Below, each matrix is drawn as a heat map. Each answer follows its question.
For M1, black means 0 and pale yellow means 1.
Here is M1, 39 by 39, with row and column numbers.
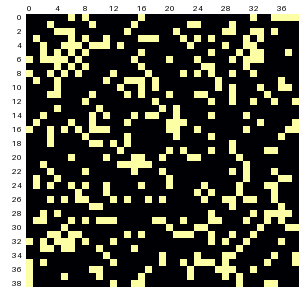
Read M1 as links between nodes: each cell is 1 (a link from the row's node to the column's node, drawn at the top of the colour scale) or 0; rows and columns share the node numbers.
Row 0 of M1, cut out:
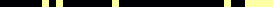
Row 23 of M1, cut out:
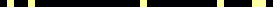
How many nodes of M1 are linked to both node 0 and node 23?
2
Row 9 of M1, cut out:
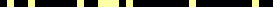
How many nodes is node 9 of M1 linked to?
9
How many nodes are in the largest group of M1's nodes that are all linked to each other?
5
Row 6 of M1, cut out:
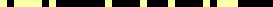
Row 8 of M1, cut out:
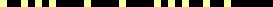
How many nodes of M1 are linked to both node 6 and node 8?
7
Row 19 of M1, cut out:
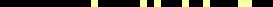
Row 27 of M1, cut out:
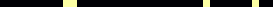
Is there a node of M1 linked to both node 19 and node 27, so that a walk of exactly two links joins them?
yes
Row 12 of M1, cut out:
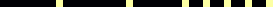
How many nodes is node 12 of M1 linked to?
7
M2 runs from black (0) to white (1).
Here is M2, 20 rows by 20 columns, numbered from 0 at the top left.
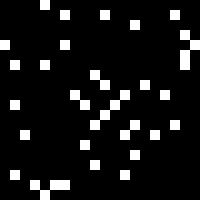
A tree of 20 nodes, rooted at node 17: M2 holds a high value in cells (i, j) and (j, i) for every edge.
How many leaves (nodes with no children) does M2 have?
10
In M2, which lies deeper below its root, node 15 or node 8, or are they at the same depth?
the same depth
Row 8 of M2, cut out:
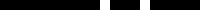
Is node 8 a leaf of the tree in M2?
no
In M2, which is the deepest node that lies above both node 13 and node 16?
12
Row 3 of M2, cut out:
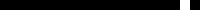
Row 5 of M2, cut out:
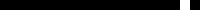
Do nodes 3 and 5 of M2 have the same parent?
yes
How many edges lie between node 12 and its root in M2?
1
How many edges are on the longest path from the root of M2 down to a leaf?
4
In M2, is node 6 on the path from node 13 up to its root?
no
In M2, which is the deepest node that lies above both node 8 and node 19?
1
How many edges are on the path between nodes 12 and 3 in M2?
5
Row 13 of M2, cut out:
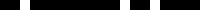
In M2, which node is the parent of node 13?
12
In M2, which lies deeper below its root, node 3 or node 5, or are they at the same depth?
the same depth
